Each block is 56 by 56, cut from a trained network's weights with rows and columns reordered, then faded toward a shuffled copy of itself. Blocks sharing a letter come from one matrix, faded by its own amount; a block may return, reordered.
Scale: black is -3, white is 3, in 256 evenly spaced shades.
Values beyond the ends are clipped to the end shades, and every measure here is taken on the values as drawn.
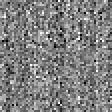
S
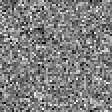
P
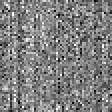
S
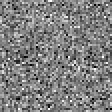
P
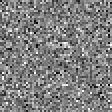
P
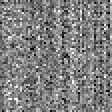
S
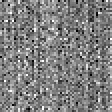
S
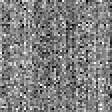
S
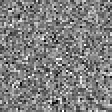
P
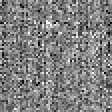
S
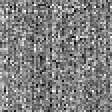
S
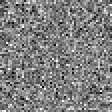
P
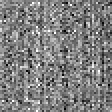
S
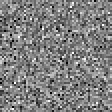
P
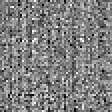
S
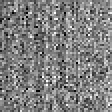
S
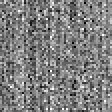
S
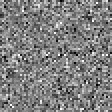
P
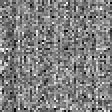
S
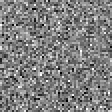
P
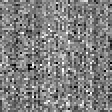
S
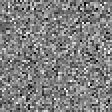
P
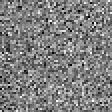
P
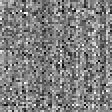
S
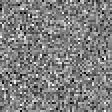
P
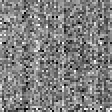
S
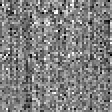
S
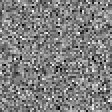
P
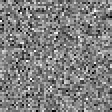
P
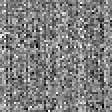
S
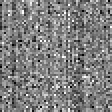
S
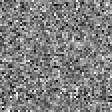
P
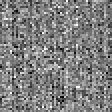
S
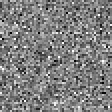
P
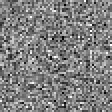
P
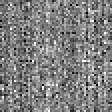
S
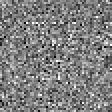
P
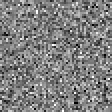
P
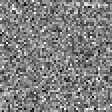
P
